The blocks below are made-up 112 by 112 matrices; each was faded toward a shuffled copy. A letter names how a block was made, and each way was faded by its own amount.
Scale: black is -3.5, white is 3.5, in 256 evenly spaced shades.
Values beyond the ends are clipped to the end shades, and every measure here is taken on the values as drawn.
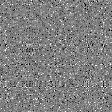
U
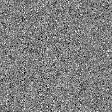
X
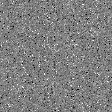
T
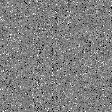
T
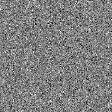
X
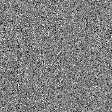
X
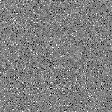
U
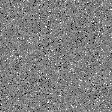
T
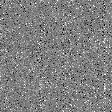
T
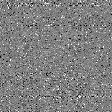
U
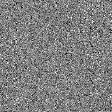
X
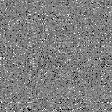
U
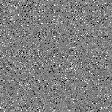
U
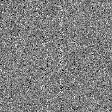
X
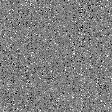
T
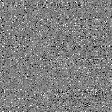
U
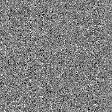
X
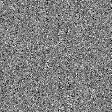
X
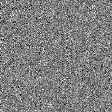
X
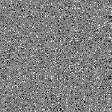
U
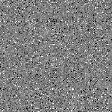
U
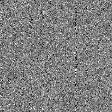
X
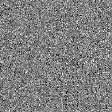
X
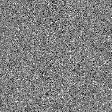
X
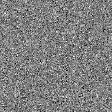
X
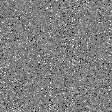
T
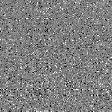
U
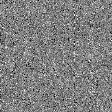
X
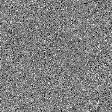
X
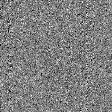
X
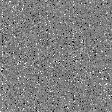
T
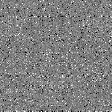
U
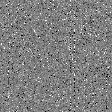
T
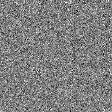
X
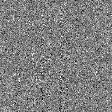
X
